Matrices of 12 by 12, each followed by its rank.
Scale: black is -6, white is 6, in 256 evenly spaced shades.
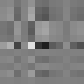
one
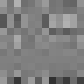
two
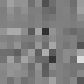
two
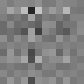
two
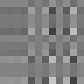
one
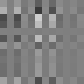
one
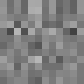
two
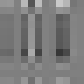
one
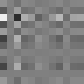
one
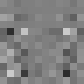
two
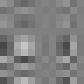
one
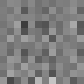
two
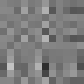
two
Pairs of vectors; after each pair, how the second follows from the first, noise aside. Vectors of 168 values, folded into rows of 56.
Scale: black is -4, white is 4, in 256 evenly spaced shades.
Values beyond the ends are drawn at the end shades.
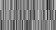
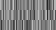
copied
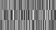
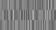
shrunk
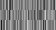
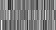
sign-scrambled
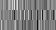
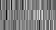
wrapped around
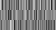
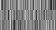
sign-scrambled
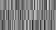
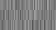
shrunk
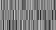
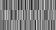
wrapped around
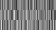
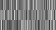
sign-scrambled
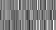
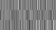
shrunk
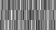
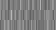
shrunk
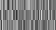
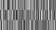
copied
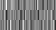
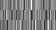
wrapped around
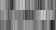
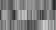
wrapped around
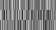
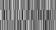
copied
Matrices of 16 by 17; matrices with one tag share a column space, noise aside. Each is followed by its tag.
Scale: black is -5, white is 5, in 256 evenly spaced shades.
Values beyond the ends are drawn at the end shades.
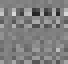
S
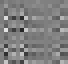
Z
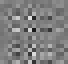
Z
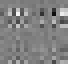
S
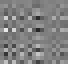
Z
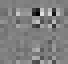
S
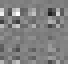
S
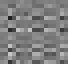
Z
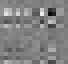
S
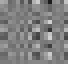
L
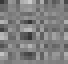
L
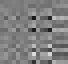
Z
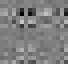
S
